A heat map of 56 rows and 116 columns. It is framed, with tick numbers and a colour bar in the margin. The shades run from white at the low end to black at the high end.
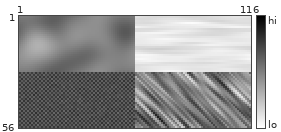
The table splits into 2 rows of 2 panels. Panel 1,1: middling, smooth. Panel 1,2: very low, streaked across, faint in contrast. Panel 2,1: high, checkered. Panel 2,2: middling, slanting down to the right, strong in contrast.
